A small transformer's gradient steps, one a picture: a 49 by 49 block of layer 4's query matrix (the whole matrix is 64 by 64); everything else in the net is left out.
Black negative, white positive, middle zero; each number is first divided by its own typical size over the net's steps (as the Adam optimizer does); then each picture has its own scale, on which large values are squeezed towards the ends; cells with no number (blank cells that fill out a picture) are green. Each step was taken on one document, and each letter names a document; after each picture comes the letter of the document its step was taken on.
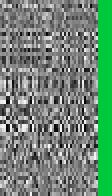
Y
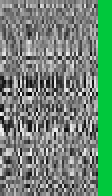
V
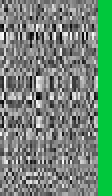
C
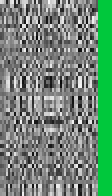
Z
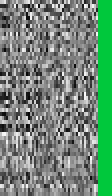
Y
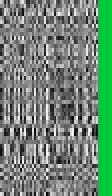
V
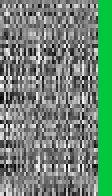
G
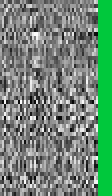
C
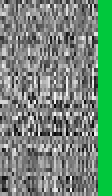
C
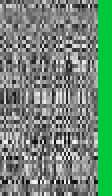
G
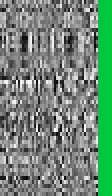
Y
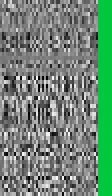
Y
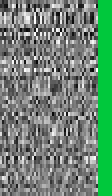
Y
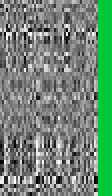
C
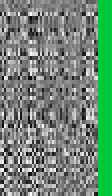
C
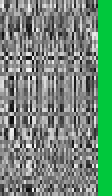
V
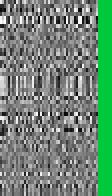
Z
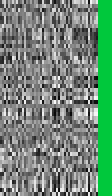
G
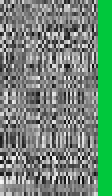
G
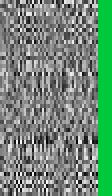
V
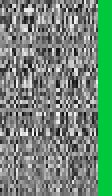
Z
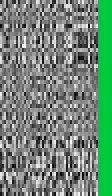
G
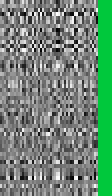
Z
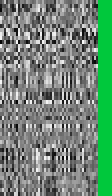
G
